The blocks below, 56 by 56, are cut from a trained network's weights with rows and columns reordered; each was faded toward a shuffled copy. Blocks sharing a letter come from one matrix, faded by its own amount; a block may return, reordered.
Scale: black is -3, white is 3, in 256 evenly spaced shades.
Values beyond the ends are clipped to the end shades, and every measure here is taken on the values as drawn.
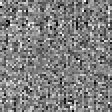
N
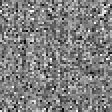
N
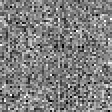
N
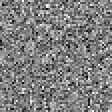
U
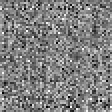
N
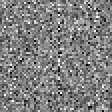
U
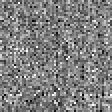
N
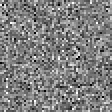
U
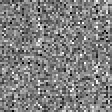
U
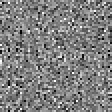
U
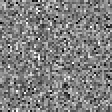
U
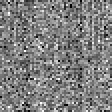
N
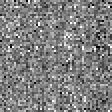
N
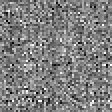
N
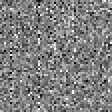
U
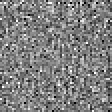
N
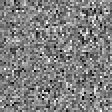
U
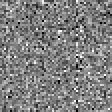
U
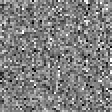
U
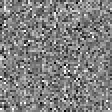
U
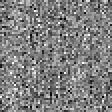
N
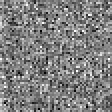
N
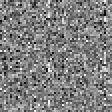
U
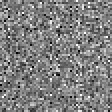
U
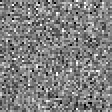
U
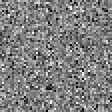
U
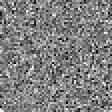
U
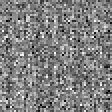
N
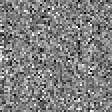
U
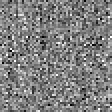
N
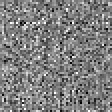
N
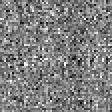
N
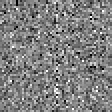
U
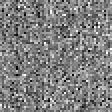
N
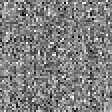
N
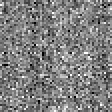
N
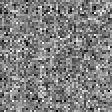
N
